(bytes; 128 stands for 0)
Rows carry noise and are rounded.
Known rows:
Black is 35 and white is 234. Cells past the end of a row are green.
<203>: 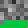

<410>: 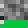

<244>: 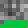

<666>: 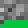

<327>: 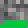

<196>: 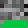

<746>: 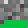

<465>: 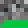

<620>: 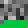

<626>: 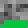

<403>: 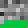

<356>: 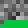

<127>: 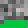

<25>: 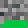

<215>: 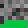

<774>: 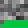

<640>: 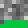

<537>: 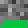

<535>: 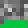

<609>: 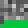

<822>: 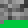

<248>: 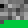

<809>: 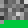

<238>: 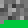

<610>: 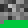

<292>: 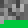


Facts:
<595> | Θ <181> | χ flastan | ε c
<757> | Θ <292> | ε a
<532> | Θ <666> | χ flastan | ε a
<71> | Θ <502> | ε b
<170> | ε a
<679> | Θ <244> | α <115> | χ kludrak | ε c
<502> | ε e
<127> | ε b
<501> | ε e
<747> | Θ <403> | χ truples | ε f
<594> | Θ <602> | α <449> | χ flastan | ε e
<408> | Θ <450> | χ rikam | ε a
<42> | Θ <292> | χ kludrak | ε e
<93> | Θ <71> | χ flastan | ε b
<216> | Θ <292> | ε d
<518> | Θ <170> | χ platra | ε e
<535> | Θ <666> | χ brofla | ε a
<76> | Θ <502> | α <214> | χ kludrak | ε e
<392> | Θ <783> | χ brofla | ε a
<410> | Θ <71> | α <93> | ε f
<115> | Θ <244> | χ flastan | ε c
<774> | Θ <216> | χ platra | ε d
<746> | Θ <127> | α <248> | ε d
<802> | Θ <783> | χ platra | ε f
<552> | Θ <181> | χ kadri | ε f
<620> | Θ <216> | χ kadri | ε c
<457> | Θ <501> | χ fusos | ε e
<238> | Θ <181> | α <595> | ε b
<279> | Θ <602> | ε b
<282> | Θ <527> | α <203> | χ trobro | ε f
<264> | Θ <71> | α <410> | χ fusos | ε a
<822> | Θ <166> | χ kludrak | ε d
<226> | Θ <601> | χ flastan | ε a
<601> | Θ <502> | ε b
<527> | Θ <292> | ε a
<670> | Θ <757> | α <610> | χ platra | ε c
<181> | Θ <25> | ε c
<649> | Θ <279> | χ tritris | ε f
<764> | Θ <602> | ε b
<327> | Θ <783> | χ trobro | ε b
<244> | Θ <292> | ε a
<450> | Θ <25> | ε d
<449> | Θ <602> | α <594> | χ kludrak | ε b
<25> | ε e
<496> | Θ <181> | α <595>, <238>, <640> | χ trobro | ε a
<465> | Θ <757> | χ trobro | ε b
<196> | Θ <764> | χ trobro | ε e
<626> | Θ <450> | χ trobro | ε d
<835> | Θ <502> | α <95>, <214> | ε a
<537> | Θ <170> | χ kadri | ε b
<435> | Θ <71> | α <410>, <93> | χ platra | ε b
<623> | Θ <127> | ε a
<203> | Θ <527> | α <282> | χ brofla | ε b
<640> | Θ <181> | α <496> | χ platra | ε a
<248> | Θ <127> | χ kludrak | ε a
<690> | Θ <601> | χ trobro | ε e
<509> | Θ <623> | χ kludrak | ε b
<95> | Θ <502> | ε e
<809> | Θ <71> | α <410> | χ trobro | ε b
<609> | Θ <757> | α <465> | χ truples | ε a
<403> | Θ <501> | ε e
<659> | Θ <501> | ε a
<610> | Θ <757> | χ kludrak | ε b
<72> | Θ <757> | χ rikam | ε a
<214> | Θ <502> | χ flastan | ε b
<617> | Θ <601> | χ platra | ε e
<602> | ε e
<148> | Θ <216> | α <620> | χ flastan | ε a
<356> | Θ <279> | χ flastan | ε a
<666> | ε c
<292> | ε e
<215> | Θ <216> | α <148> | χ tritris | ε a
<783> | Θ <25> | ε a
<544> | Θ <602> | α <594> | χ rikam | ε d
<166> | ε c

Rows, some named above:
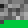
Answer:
<248>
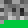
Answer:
<264>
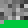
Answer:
<747>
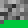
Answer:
<181>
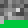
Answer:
<457>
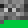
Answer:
<679>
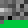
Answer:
<649>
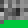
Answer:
<148>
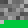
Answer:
<502>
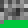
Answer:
<148>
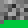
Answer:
<595>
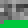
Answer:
<626>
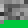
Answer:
<450>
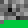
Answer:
<216>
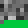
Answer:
<620>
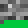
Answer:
<509>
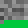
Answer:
<835>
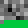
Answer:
<216>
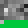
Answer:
<76>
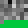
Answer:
<72>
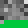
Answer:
<690>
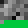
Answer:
<594>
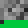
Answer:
<670>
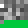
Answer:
<435>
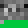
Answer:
<42>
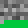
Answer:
<25>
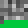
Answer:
<609>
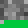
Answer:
<95>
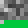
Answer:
<552>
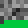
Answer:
<215>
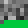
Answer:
<620>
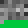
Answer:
<602>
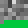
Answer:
<408>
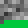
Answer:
<496>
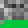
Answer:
<802>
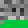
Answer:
<264>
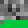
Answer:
<216>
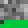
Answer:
<623>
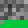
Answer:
<282>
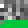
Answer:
<435>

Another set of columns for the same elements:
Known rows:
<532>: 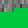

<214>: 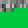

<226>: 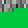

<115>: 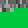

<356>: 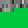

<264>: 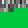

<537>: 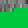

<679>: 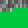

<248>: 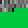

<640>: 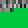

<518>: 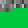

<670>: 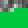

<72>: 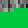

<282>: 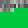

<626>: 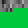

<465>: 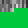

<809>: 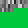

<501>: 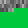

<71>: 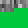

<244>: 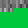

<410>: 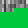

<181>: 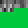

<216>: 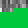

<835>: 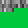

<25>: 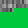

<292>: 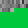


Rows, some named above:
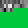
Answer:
<595>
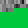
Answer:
<95>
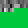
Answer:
<609>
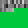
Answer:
<649>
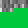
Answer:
<774>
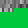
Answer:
<148>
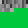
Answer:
<203>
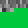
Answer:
<115>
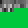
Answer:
<181>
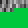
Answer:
<552>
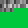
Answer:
<238>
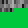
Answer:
<327>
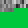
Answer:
<690>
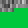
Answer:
<544>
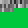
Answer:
<435>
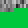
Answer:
<690>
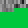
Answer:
<95>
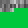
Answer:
<282>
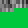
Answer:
<610>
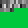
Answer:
<496>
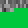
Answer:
<115>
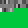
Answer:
<620>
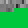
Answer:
<502>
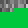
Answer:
<127>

